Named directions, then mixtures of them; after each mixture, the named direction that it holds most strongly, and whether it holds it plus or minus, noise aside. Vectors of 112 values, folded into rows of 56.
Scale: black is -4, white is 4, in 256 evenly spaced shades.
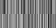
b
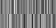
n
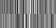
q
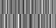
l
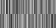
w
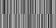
b, plus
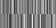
n, minus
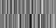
l, plus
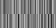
b, plus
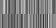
b, minus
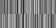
q, plus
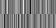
l, minus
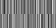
b, plus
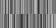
w, minus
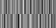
l, minus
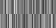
n, plus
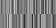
n, plus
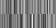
n, minus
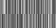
b, minus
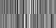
q, plus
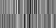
q, minus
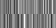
n, minus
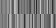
n, plus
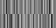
l, minus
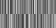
w, minus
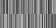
w, plus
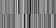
q, minus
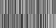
b, minus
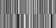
q, plus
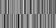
l, minus
